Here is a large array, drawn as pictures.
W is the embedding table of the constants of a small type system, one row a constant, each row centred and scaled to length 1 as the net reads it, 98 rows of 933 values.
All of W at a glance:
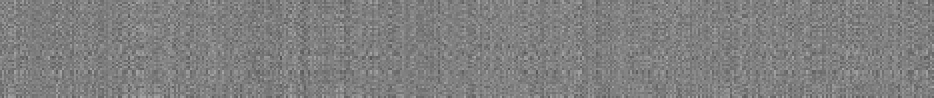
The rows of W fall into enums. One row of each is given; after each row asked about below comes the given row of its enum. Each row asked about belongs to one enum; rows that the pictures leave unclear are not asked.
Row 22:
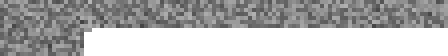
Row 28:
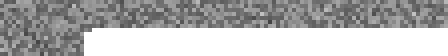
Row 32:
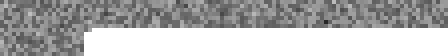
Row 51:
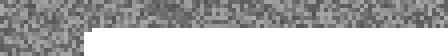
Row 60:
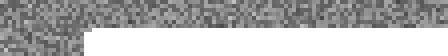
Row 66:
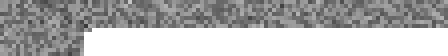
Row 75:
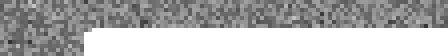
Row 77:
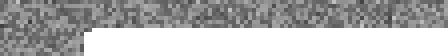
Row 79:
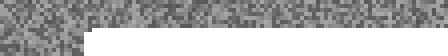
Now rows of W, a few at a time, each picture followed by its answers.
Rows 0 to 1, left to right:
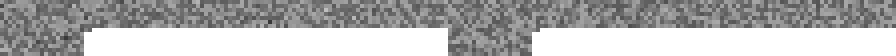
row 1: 79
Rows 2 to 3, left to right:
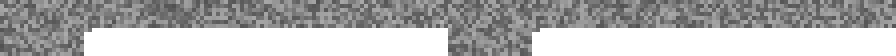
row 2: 51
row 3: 79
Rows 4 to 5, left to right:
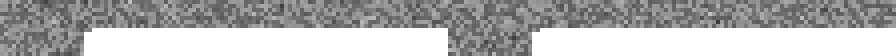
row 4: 66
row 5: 28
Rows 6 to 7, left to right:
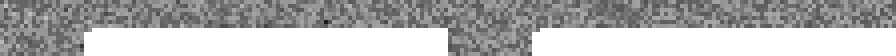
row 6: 32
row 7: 51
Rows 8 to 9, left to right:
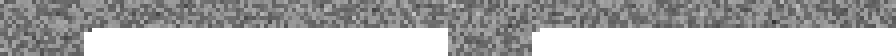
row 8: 28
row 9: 32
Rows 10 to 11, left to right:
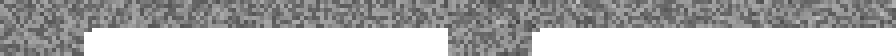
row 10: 79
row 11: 66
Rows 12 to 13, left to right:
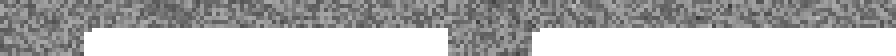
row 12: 51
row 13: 66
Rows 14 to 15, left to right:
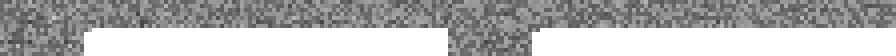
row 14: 75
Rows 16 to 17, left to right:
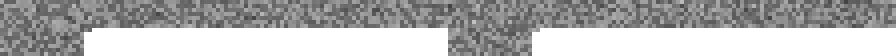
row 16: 28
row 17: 60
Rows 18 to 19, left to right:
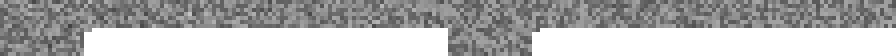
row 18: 22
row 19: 79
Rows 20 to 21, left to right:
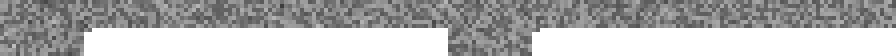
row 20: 66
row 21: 79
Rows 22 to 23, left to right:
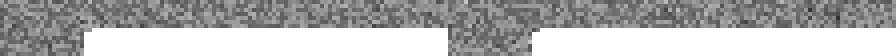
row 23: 77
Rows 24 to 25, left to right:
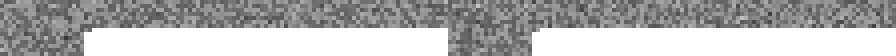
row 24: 28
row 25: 75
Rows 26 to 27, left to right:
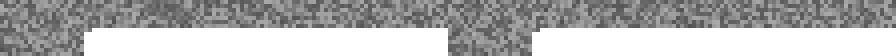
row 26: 51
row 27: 79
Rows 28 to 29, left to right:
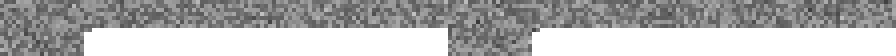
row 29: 77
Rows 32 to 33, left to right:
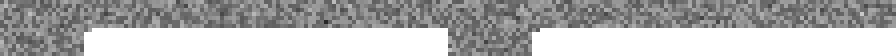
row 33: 28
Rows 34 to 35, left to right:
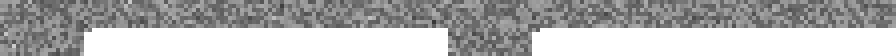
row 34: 66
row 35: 28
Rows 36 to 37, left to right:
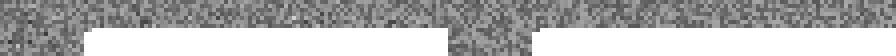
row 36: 75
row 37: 79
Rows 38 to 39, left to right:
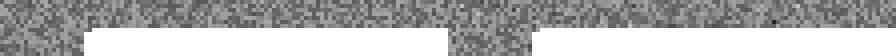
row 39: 32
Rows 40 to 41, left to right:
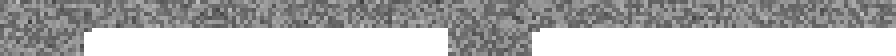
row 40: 77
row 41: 28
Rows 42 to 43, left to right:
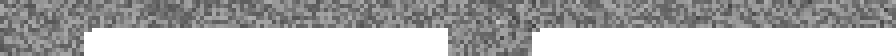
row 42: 51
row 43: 66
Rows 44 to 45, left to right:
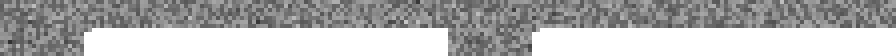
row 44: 75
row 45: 32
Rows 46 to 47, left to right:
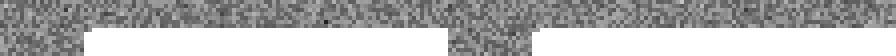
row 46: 32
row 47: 60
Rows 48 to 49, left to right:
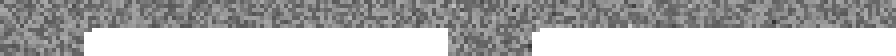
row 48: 79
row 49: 32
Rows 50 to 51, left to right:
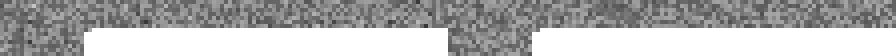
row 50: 75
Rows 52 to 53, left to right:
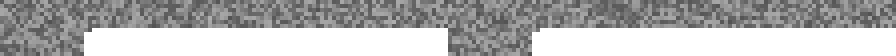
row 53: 51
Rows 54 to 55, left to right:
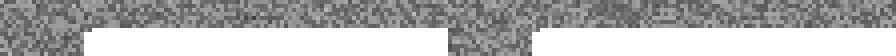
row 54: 28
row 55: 51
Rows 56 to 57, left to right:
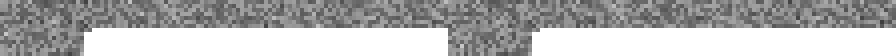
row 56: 66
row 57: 66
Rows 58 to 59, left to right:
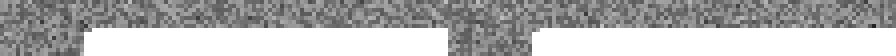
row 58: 66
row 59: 75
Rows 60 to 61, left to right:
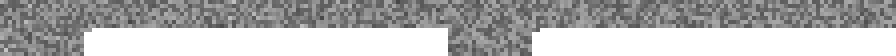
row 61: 79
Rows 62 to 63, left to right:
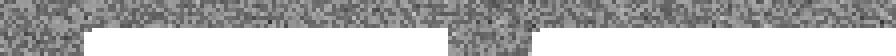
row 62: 28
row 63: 66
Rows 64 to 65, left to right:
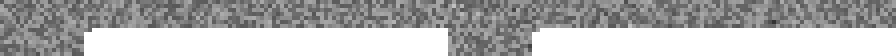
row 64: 79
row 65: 32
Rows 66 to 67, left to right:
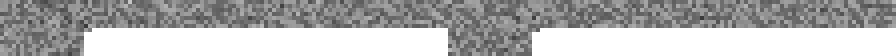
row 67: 28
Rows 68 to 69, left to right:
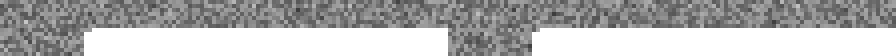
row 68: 60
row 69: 32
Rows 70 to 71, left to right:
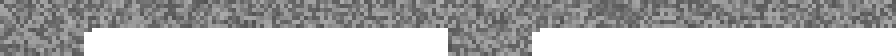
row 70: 79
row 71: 51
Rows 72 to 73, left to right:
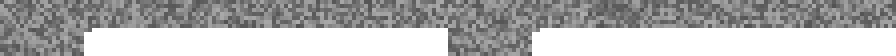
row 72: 79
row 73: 51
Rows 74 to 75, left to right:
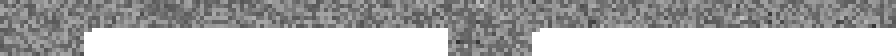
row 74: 51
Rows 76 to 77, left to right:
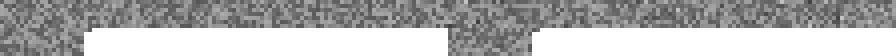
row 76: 79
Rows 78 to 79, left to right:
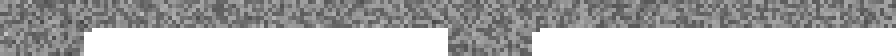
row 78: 66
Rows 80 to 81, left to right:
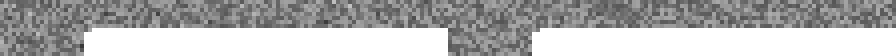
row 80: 32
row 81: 51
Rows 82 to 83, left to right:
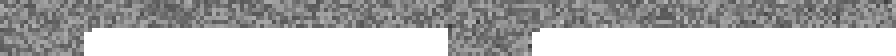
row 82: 51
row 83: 77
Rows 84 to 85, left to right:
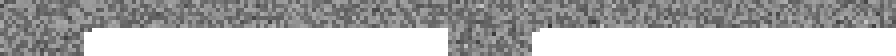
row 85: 75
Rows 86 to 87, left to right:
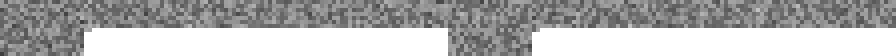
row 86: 22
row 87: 32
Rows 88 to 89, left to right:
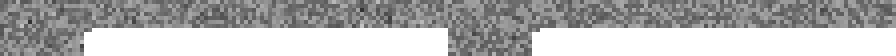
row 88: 77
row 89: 28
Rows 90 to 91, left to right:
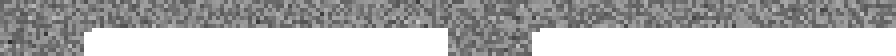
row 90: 75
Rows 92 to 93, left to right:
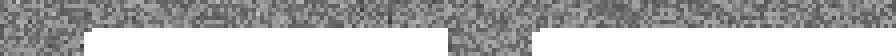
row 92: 77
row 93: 51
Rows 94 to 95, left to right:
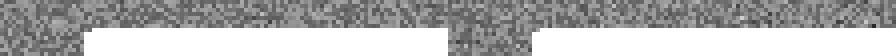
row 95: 75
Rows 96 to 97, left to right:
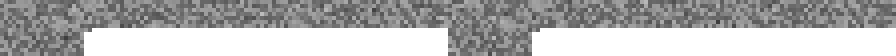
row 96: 28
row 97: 28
